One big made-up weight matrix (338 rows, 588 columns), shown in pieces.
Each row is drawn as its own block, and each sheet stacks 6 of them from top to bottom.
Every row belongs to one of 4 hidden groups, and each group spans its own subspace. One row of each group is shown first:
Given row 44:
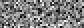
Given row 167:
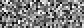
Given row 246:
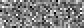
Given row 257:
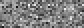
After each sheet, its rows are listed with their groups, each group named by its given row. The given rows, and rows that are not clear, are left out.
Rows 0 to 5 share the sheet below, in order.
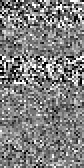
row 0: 167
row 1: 167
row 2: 167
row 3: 44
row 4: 246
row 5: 44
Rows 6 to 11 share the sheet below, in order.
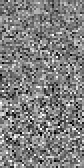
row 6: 246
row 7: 257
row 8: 246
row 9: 246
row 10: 257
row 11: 257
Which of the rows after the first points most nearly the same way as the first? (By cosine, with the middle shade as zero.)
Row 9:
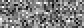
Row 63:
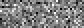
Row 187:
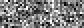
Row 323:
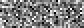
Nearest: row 323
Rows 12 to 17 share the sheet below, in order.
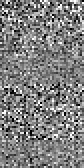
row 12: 167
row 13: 167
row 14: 257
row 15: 44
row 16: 44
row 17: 44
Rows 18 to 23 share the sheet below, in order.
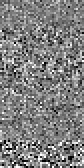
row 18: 44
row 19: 167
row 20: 167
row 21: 44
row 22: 246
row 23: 257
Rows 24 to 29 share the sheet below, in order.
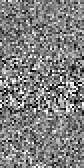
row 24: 44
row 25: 167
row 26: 257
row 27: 44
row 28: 257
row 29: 44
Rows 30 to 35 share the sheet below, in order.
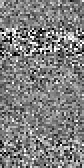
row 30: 167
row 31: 257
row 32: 257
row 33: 257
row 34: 44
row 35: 167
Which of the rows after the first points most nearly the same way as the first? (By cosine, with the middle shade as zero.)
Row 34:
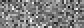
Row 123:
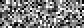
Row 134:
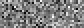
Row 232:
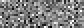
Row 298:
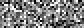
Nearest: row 298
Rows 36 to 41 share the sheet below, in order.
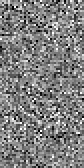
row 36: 44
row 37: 246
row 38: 257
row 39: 257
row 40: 44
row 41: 44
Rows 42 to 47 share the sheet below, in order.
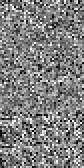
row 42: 44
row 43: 257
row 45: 257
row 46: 246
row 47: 246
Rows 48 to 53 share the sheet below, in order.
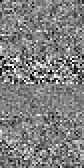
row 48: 257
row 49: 246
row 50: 257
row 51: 257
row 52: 246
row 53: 257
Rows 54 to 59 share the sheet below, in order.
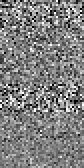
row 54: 246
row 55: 257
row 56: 167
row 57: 44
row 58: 44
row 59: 44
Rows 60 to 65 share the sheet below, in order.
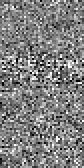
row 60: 44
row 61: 44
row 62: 257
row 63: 246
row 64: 257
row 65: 246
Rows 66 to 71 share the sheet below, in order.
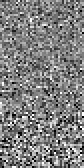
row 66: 44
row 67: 257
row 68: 246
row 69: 246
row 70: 257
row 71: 246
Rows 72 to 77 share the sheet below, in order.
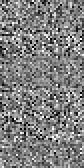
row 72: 167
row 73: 246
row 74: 246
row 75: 246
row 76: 44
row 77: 246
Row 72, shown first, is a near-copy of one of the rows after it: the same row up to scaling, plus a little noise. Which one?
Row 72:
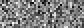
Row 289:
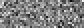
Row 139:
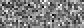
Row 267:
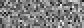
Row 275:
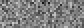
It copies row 275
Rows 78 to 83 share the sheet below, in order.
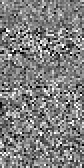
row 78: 167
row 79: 257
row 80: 44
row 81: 246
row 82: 257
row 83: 167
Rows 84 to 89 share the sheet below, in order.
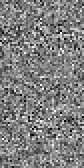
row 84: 44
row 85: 167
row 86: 257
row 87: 44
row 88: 257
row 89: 246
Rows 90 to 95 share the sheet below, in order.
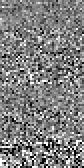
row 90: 246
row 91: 44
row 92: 44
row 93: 44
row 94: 44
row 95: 246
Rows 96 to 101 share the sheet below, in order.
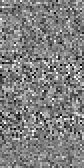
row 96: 246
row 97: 167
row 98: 246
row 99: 167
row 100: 167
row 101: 257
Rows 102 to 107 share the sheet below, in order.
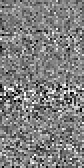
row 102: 246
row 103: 246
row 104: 44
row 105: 167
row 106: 257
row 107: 257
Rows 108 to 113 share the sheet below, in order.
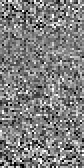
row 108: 44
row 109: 44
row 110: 167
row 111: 246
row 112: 246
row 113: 257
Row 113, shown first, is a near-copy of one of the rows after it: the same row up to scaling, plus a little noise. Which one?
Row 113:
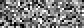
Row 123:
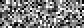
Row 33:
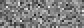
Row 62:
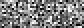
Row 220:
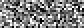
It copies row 33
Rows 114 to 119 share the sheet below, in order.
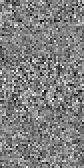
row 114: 257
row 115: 246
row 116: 167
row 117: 167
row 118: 257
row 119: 257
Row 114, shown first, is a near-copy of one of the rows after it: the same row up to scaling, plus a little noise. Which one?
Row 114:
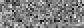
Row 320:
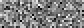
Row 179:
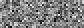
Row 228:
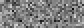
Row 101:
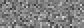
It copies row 228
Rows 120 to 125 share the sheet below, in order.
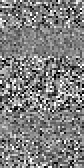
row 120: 246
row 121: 167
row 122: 257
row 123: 257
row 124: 257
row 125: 44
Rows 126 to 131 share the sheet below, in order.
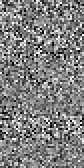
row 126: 167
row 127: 44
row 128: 44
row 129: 167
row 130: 246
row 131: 257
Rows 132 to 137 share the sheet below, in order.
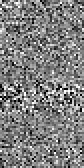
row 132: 167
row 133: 257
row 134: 44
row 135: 167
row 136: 44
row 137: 246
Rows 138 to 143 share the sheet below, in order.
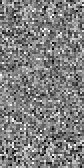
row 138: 167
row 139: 167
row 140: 246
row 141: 257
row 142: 44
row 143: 167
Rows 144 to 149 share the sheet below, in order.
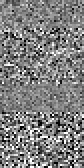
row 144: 257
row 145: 44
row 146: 257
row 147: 246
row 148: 44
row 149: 44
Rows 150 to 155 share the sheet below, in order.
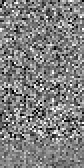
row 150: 167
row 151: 257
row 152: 44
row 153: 44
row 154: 257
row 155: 44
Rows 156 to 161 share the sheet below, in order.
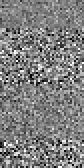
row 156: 246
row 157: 257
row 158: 44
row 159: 167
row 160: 44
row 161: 167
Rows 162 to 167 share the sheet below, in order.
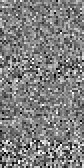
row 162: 246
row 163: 167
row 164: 257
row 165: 257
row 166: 246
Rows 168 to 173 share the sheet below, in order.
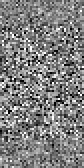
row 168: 44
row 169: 44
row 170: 257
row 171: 257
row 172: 246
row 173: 246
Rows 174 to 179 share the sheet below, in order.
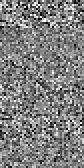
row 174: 257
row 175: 167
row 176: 44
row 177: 167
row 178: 246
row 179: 257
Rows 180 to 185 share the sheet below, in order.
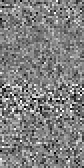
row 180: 246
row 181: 246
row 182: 167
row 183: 257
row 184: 167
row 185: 246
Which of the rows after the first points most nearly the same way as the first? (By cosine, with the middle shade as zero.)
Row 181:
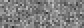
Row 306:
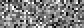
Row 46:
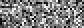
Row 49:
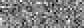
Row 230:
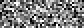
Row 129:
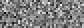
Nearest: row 46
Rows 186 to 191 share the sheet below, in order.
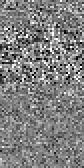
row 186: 257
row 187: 246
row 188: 246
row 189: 257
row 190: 44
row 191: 246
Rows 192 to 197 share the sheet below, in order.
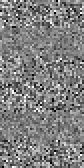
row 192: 246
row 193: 257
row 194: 167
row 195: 44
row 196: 167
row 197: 246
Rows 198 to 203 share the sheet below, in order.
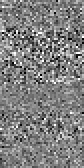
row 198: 246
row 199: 257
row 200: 44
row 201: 257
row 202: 167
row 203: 246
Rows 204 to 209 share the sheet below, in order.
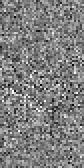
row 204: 167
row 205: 246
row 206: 257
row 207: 44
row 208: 246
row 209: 167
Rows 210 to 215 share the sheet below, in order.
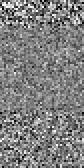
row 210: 167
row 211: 44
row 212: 167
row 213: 44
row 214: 257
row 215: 257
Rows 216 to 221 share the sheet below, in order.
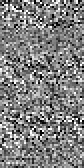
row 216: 44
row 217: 44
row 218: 257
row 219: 246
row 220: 257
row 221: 167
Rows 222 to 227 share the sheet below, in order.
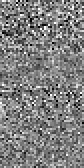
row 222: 44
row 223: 167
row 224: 246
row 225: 246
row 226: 257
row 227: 44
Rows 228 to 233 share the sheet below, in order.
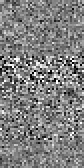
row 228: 257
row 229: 167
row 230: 257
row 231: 257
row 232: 44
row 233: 246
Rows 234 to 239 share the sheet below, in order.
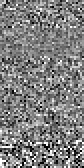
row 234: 257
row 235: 167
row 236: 167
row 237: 44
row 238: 246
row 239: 246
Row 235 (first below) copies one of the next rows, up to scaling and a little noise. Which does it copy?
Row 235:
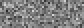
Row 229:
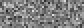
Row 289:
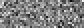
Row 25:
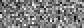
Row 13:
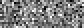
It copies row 229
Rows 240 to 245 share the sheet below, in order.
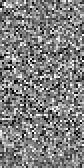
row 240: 167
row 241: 44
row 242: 257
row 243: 44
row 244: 246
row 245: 167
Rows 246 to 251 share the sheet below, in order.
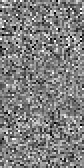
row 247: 246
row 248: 44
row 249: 257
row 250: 246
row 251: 257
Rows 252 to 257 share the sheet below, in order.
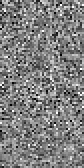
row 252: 167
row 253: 257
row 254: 246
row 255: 257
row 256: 246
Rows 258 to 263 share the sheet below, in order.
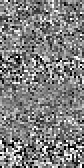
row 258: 246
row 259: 167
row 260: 167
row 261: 257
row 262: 257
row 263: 167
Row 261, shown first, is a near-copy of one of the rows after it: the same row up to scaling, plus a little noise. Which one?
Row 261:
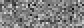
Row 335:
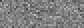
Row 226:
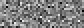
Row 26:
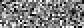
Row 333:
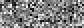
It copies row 333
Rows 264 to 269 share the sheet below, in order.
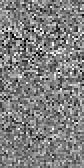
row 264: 257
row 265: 44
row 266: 257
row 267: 167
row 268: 44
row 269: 167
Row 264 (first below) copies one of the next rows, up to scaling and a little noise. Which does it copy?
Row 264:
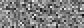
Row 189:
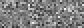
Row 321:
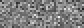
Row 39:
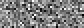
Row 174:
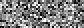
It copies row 39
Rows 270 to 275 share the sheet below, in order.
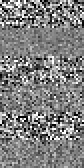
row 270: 167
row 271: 44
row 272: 246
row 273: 246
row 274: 257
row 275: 167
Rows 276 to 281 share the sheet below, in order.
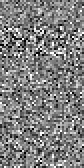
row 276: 44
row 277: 44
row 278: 44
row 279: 246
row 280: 257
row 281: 44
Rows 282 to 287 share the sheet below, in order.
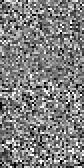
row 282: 257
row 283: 167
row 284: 44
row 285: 246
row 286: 257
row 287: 257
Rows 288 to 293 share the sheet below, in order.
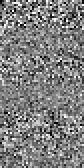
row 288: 257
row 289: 167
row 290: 167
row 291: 44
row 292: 246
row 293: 167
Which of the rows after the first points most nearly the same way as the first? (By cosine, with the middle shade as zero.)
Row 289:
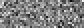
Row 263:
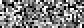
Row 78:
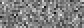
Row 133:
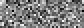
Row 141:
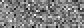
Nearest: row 78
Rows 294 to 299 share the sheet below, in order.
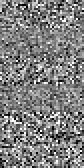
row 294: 257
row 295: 44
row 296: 44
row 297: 246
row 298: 44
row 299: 246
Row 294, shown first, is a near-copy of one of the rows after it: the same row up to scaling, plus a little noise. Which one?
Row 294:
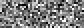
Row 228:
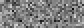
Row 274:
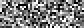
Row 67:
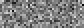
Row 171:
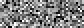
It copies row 274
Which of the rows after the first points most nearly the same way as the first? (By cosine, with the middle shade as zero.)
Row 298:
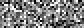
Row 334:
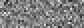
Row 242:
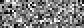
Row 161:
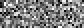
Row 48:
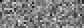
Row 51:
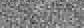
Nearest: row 334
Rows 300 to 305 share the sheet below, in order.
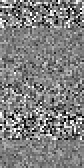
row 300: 246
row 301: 167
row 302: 167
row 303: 44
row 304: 167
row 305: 167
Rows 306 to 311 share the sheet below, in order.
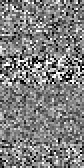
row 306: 44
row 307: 246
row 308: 257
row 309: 44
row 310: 167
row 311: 246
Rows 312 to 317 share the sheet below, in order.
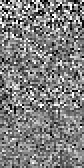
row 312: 167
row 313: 44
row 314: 167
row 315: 257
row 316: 246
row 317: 257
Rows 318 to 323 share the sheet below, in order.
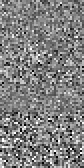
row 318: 167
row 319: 44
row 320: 257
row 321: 257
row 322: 257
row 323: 246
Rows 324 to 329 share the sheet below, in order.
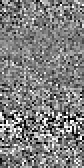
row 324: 167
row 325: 257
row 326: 44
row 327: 246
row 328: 167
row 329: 246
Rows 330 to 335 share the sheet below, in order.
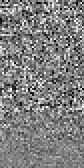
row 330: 246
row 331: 246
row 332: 44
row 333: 257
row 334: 167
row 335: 257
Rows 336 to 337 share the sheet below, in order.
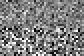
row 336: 44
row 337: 44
